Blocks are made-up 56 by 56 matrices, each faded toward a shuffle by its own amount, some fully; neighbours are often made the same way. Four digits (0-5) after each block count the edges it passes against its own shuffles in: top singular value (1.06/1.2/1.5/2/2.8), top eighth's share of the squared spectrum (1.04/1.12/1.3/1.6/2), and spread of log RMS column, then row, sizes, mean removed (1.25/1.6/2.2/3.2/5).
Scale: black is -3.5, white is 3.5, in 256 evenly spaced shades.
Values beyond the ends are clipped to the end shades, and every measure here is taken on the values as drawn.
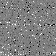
3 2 0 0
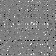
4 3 1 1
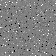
0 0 0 0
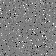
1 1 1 0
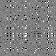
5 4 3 3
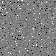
3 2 0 0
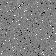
0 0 0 0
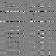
5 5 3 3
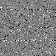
2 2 0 2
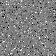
0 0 0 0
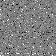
1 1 0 0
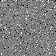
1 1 0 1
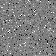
0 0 0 0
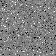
0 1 0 0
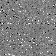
1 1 0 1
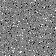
0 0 0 0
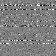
3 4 0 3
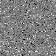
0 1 0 1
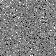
1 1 0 0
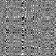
4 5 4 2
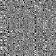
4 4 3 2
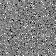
1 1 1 0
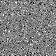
0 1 0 2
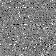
1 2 0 2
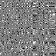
4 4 2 2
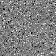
2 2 0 0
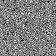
1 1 0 0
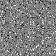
3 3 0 0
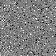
3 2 1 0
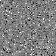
3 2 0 0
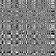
5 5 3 3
